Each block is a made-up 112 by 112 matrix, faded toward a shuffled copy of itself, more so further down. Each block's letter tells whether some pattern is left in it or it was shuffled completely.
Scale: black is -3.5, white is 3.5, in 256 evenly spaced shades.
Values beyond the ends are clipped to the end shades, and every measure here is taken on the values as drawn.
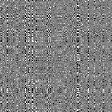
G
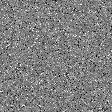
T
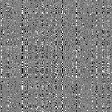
G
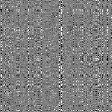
G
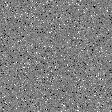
T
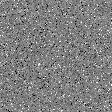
T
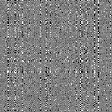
G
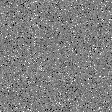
T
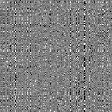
G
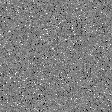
T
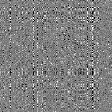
G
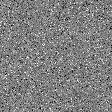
T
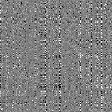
G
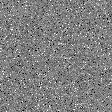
T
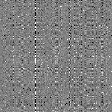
G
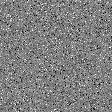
T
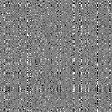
G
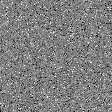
T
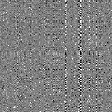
G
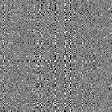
G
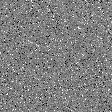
T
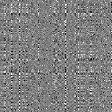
G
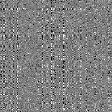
G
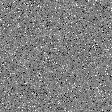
T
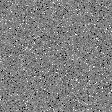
T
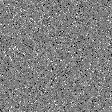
T
